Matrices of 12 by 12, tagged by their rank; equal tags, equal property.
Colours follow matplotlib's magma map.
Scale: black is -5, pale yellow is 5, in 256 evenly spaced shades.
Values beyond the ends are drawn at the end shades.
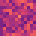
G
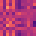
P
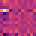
P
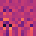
P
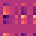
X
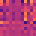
P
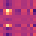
X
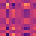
X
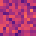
G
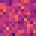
G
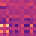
P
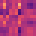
P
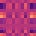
X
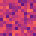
G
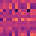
P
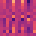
P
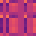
X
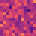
G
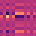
X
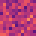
G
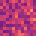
G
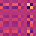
X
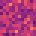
G
